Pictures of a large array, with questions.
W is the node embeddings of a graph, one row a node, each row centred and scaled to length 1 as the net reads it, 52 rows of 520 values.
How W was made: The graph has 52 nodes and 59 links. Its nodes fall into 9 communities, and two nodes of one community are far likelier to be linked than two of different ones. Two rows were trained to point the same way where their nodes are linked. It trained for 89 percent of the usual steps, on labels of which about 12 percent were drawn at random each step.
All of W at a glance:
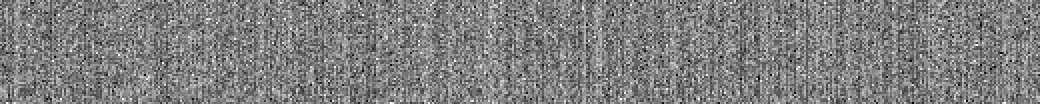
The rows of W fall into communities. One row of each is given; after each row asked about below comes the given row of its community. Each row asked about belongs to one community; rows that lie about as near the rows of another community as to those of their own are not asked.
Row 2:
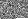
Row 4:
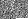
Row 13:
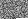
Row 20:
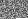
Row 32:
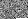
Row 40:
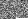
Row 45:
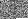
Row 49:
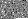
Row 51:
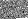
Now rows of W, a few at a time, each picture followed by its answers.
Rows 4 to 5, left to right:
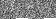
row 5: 20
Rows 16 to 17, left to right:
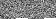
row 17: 40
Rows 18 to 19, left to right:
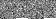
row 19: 40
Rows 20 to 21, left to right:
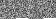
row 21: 20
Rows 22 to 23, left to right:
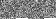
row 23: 51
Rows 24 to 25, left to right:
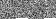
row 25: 32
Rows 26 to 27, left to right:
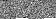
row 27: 2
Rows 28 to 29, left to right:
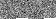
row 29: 4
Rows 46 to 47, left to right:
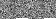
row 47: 45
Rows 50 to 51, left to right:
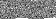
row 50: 49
